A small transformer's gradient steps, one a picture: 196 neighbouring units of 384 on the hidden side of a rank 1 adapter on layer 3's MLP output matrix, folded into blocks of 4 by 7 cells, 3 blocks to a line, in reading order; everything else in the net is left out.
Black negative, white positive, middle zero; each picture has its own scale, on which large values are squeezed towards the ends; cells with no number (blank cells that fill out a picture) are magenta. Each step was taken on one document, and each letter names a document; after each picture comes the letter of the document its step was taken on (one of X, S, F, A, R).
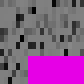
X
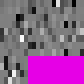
X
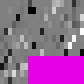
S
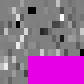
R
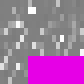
S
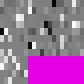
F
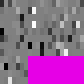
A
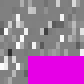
R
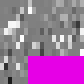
S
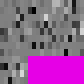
X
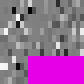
R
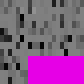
A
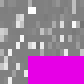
F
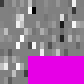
F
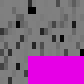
R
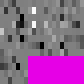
A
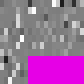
X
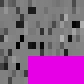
F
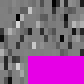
X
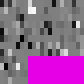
A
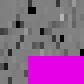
R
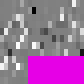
R
